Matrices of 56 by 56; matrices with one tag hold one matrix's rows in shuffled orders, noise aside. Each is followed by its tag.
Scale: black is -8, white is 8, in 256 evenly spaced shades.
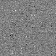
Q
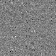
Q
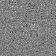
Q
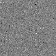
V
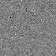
Q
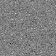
Q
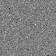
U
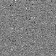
Q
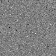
U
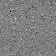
Q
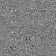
Q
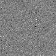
V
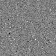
U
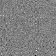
V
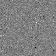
V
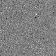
V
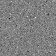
U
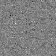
Q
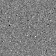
U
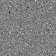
U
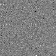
V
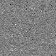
Q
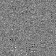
Q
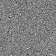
U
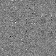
Q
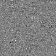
Q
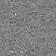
Q
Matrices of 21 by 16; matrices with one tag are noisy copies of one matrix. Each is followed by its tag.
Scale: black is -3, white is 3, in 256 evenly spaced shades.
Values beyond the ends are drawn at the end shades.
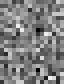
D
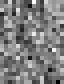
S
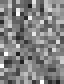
S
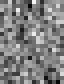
S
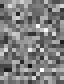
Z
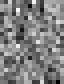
S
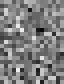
D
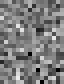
D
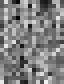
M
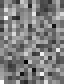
M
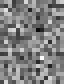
D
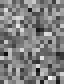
D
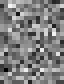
Z
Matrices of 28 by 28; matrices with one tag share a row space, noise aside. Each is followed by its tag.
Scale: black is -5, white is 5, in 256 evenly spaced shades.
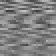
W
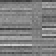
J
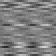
W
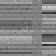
J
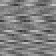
W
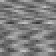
W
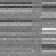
J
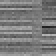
J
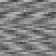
W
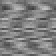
W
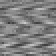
W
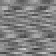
W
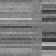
J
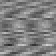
W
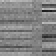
J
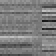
J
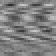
W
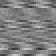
W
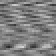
W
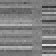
J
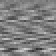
W
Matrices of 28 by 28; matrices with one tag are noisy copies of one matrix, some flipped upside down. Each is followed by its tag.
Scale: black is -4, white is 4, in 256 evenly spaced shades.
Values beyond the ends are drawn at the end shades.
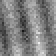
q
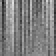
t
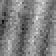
q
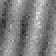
q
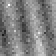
q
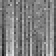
t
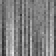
t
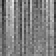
t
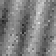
q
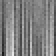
t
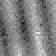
q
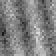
q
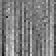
t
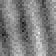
q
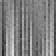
t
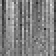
t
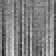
t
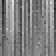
t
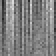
t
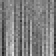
t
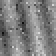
q
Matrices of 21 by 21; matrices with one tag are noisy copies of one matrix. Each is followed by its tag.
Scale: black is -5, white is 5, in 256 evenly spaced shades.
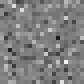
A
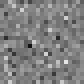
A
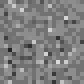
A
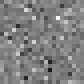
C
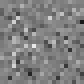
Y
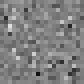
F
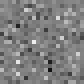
C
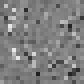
F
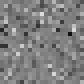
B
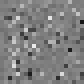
Y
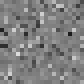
B
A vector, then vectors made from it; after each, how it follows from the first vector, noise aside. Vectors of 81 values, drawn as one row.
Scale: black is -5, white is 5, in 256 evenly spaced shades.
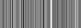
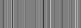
partly zeroed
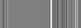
partly zeroed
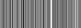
copied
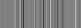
partly zeroed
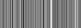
copied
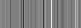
partly zeroed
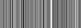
copied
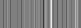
partly zeroed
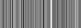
copied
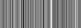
copied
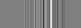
partly zeroed
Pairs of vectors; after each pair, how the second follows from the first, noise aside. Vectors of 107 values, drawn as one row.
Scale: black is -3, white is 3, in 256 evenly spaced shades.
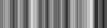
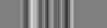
partly zeroed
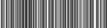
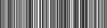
shuffled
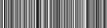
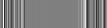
partly zeroed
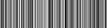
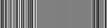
partly zeroed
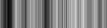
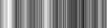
negated
